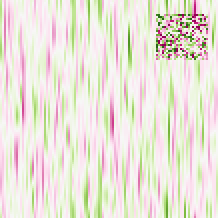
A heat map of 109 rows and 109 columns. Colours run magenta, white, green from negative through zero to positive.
Roughest part: top right. Odd patch: rougher, in the top right. Grain: streaks running down. Slope: none. Mirror symmetry: none.
